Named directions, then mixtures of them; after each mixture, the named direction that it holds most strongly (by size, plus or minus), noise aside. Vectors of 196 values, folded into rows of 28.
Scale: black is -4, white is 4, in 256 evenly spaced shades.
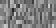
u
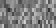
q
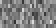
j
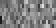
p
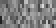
p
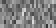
j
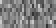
j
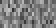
j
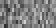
q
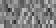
q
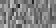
u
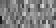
p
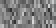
q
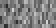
u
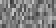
u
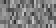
u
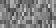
q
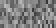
q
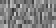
u
